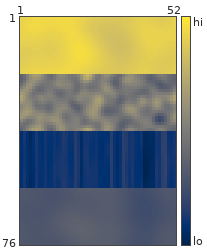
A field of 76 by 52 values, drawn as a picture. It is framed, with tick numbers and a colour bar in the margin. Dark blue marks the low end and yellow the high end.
The table splits into 4 rows of 1 panel. Panel 1,1: very high, smooth, faint in contrast. Panel 2,1: middling, blotchy. Panel 3,1: very low, streaked downward, faint in contrast. Panel 4,1: low, smooth, faint in contrast.
